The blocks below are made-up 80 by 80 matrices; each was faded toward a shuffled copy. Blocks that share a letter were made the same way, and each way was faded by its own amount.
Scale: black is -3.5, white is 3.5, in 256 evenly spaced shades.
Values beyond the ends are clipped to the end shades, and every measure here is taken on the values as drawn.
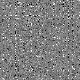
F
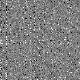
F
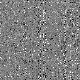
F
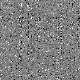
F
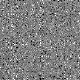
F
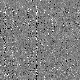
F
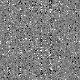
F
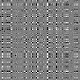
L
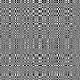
L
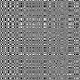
L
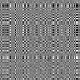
L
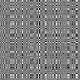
L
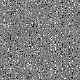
F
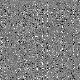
F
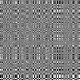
L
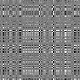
L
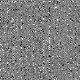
F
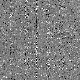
F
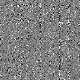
F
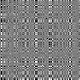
L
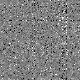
F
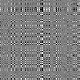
L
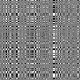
L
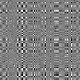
L
